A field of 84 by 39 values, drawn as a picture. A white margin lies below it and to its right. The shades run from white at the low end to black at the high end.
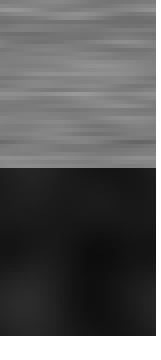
The table splits into 2 rows of 1 panel. Panel 1,1: middling, streaked across, faint in contrast. Panel 2,1: very high, smooth, faint in contrast.
